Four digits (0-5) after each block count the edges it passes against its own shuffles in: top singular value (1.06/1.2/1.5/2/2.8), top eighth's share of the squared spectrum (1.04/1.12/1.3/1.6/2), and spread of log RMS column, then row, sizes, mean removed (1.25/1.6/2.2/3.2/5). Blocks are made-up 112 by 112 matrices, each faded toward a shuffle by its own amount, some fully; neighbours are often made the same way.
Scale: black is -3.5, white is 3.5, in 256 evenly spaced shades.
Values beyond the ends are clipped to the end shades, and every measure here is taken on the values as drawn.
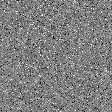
0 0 0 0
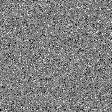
2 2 0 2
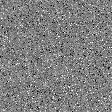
0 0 0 0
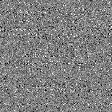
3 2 0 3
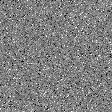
0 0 0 0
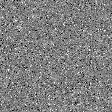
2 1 0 1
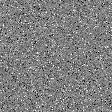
0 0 0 0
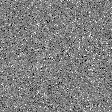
0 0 0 1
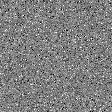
1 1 0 1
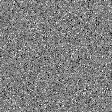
2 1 0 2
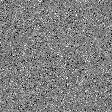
1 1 0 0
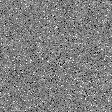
0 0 0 0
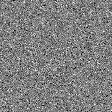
3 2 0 0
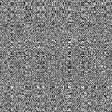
5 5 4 3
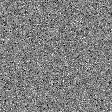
2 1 0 0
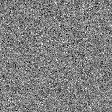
3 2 0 0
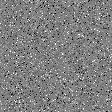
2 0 0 0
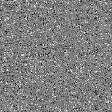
4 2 1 1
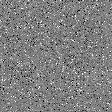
2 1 0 0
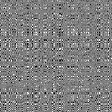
5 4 4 4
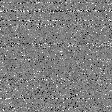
2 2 0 3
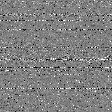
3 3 0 3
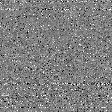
1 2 0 3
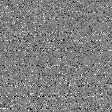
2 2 0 3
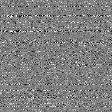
2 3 0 4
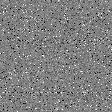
1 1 0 1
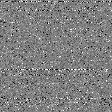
2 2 0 3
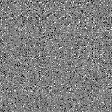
4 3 1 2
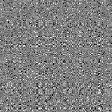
5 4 3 3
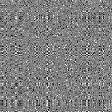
5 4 3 3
